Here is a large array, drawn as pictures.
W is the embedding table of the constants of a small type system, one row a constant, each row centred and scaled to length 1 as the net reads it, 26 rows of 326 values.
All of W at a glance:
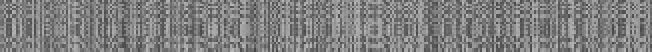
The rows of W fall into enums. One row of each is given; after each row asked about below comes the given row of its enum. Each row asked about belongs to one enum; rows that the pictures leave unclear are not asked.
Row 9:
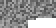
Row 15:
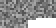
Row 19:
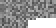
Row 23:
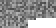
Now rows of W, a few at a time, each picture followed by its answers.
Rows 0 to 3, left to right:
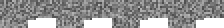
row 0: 9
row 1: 23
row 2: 19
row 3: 15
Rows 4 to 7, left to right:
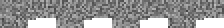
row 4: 19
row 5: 9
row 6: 9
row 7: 19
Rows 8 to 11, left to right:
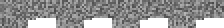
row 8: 19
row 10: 9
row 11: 23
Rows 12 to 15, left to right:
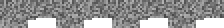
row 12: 9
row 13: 15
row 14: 9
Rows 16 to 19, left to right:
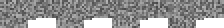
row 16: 15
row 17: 9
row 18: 23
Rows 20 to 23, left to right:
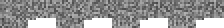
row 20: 19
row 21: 15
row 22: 23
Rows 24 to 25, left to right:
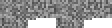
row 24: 19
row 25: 19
